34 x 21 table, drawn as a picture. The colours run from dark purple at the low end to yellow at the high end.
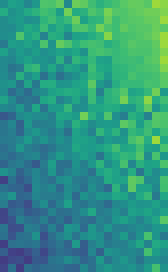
In the top right lies a patch that is calmer than the rest. Values rise toward the top right. The ninth with the lowest average is the bottom left. The halves do not mirror each other.
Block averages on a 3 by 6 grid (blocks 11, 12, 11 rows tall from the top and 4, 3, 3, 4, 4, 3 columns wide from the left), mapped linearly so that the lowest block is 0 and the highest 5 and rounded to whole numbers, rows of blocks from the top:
233445 | 122334 | 011123
